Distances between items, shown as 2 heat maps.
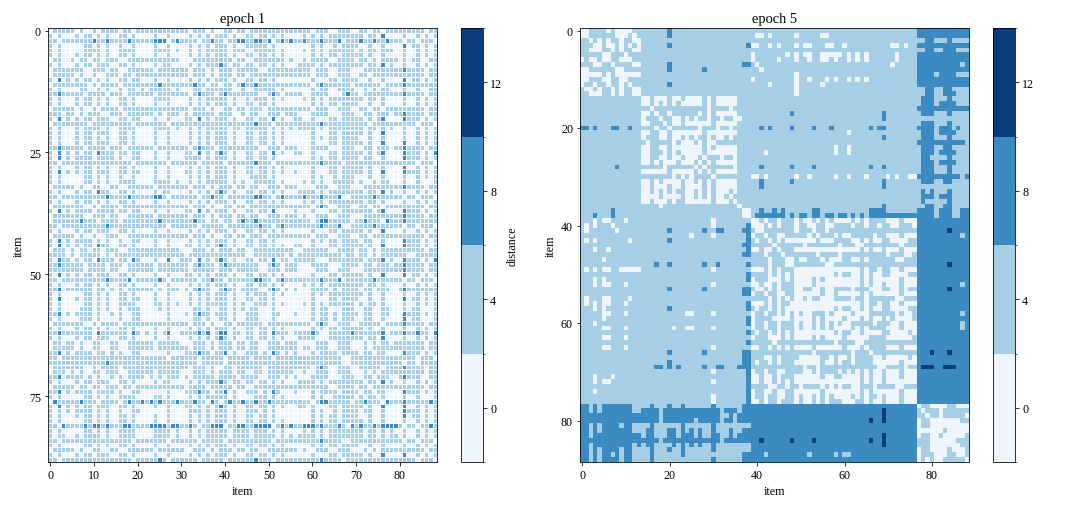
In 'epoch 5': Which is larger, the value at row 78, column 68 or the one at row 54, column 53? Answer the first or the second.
the first
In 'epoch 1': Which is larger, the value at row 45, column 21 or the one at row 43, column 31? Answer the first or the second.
the first
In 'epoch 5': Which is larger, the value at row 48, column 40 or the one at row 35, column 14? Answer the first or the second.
the first
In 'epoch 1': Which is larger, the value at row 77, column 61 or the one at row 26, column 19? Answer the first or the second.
the second
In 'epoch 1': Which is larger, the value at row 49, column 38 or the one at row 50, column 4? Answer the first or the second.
the second
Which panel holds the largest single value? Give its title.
epoch 5
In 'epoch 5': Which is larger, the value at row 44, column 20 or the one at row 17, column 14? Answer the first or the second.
the first
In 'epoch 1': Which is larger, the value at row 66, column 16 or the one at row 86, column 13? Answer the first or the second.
the first
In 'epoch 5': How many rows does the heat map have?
89
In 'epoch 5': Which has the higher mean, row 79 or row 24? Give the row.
79
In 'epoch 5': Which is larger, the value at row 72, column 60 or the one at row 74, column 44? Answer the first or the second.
the second
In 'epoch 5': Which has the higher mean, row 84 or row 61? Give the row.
84
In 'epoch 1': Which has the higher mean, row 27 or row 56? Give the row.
27
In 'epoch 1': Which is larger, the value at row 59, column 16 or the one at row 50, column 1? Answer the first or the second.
the first
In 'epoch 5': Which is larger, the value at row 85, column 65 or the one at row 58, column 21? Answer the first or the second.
the first
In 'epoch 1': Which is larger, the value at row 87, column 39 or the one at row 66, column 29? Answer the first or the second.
the first
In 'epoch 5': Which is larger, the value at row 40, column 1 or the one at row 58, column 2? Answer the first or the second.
the second
